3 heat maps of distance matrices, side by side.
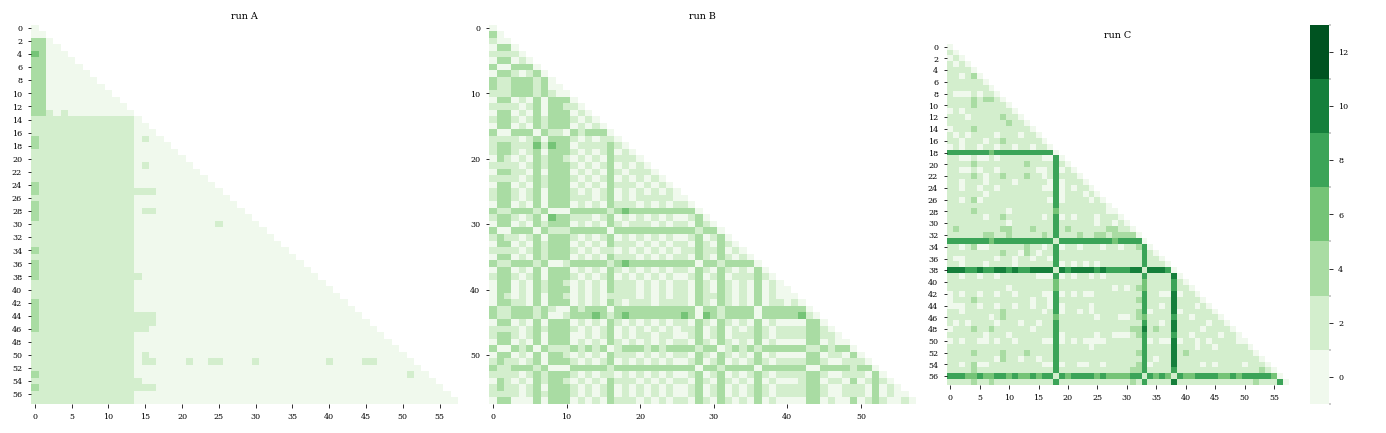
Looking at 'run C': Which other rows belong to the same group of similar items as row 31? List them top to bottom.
0, 1, 2, 3, 4, 5, 6, 7, 8, 9, 10, 11, 12, 13, 14, 15, 16, 17, 19, 20, 21, 22, 23, 24, 25, 26, 27, 28, 29, 30, 32, 34, 35, 36, 37, 39, 40, 41, 42, 43, 44, 45, 46, 47, 48, 49, 50, 51, 52, 53, 54, 55, 57
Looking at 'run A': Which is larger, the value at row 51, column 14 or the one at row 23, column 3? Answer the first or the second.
the second
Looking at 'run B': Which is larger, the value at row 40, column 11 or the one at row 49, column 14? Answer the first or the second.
the second
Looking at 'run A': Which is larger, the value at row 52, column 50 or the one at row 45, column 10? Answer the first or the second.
the second
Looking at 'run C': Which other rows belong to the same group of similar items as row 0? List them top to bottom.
1, 2, 3, 4, 5, 6, 7, 8, 9, 10, 11, 12, 13, 14, 15, 16, 17, 19, 20, 21, 22, 23, 24, 25, 26, 27, 28, 29, 30, 31, 32, 34, 35, 36, 37, 39, 40, 41, 42, 43, 44, 45, 46, 47, 48, 49, 50, 51, 52, 53, 54, 55, 57
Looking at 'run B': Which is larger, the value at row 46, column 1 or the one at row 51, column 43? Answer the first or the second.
the second
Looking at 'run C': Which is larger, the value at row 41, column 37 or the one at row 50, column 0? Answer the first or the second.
the first
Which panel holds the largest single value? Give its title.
run C
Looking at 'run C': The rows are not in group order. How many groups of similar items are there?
2
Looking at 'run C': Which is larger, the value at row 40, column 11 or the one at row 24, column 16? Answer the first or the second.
the first
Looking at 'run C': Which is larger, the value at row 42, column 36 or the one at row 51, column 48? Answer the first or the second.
the second
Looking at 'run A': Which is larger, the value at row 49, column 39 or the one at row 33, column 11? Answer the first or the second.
the second
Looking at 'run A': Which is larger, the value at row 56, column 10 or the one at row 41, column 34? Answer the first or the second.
the first
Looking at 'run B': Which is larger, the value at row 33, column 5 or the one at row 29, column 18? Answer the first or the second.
the second
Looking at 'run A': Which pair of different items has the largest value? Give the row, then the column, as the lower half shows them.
4, 0
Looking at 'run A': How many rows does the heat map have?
58
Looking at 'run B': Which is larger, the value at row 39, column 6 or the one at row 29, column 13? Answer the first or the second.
the first
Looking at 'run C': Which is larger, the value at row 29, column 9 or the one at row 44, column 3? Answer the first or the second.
the first
